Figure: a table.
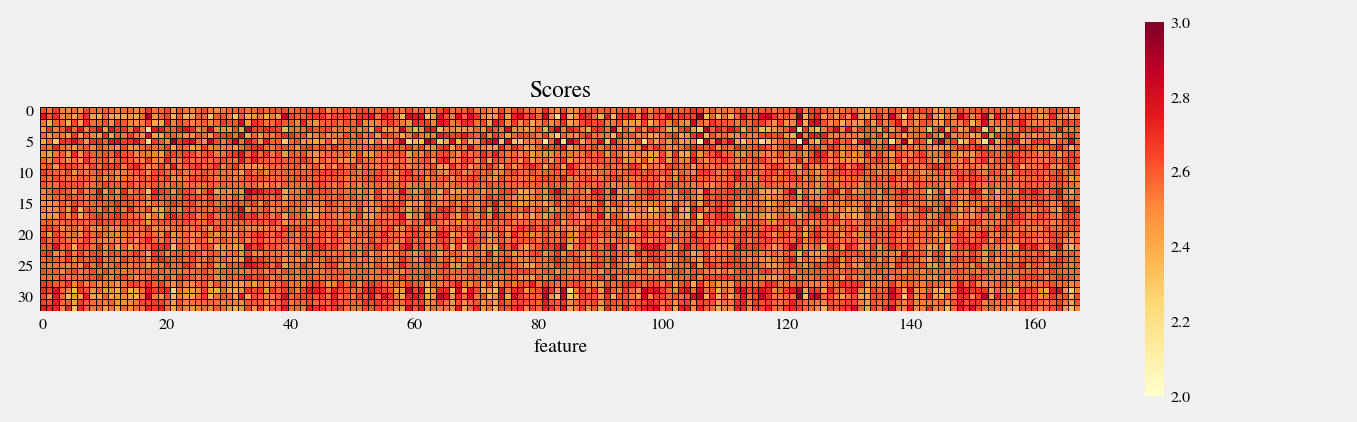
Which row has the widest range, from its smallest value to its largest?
5
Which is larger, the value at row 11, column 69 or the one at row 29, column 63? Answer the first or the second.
the first
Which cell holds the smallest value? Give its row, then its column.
5, 122
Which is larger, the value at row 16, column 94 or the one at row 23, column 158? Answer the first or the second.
the second
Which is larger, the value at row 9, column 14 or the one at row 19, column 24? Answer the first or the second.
the first
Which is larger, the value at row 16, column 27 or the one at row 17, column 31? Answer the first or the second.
the second
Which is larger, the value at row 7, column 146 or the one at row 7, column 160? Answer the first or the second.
the first
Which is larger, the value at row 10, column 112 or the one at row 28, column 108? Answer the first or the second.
the first
